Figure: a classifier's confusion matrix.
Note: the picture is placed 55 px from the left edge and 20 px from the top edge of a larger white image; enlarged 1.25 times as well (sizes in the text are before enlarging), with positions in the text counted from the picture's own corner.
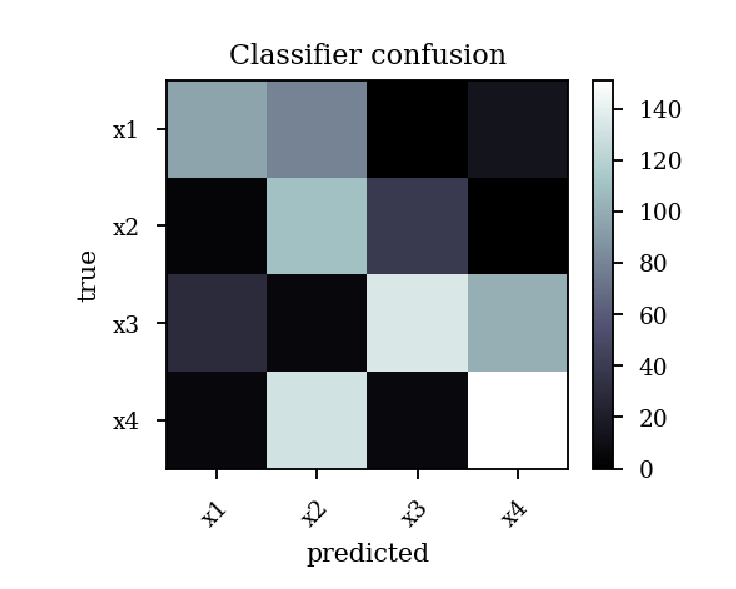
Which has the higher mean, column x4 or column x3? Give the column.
x4
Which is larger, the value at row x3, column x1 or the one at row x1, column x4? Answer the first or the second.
the first
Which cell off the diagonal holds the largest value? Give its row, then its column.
x4, x2
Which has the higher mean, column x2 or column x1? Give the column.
x2
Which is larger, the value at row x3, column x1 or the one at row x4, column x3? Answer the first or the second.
the first
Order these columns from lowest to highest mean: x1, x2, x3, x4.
x1, x3, x4, x2
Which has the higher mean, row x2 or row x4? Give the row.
x4
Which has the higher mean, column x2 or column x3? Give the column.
x2
